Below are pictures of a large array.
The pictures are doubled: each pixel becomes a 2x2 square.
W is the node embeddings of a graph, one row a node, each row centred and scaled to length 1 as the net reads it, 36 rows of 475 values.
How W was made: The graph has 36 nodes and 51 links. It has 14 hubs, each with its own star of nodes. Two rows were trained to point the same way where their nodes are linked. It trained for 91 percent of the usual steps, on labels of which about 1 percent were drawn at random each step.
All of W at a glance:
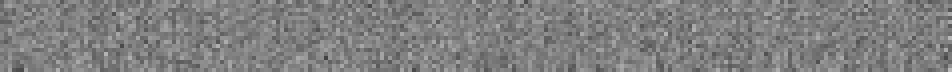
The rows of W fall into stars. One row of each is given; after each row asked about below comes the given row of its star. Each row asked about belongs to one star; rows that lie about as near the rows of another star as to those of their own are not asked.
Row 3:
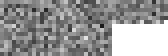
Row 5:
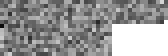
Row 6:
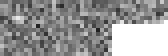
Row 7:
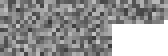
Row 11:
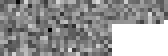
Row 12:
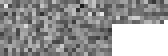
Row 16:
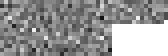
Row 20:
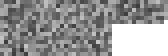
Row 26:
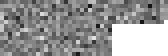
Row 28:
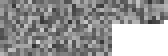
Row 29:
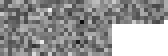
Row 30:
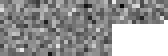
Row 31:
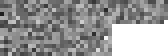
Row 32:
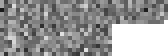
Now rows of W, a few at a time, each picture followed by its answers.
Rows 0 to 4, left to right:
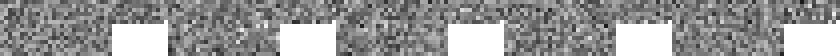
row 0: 26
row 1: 31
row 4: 30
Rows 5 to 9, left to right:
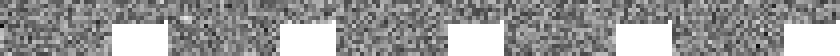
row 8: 31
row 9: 28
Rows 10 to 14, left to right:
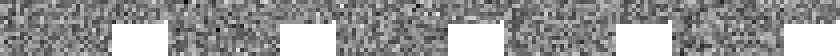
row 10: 6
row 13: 5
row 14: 29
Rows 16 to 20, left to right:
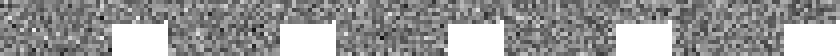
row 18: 11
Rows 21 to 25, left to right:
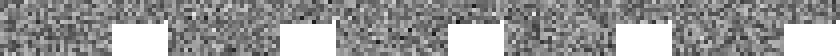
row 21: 11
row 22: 7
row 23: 26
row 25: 12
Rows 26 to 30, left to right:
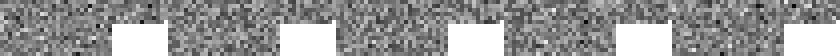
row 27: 32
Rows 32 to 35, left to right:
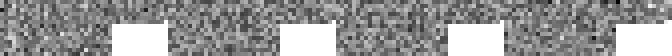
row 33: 16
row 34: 30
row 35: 16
